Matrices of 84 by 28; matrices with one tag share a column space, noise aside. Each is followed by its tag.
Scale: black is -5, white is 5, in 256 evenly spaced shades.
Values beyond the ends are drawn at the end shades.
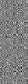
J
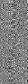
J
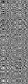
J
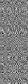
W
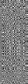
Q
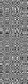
W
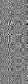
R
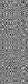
J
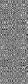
J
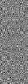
W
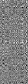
Q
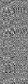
W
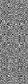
R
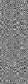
J
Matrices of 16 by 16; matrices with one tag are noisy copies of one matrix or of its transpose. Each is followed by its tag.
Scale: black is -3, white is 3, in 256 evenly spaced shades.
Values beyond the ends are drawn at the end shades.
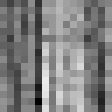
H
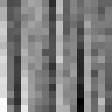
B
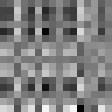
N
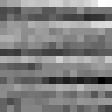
B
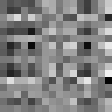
N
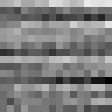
B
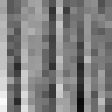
B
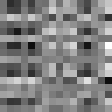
N
